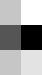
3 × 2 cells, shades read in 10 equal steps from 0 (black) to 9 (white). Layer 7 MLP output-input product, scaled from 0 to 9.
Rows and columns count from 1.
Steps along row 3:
up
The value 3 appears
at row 2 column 1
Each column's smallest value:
3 0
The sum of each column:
17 17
